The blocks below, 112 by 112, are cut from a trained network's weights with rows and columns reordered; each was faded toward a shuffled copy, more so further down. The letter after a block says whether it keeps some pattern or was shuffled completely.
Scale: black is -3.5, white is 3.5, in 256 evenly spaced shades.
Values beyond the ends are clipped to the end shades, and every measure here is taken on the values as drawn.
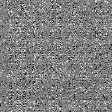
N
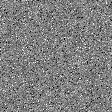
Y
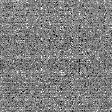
N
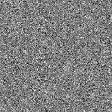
N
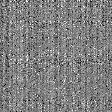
N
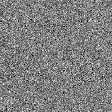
N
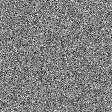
Y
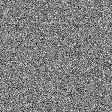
Y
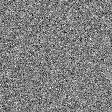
Y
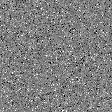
Y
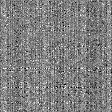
N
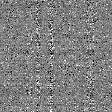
N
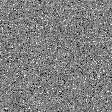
Y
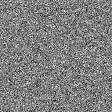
Y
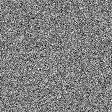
Y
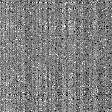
N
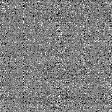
N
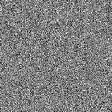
N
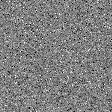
Y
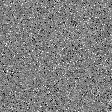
Y
